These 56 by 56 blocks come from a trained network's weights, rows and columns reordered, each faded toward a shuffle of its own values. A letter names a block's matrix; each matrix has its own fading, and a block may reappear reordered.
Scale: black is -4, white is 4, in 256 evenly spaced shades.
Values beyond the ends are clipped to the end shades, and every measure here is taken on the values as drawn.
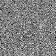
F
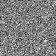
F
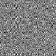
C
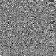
C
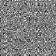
C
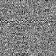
F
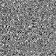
F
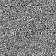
F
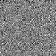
C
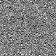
F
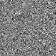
F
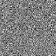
C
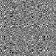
C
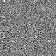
C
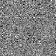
F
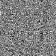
F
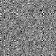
C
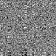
C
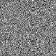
C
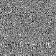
F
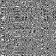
C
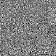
F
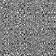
C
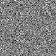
C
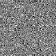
C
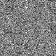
F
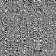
C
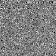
F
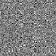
C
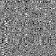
C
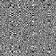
C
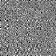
C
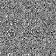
F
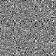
C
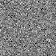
F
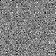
C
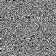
F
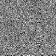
F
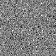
F
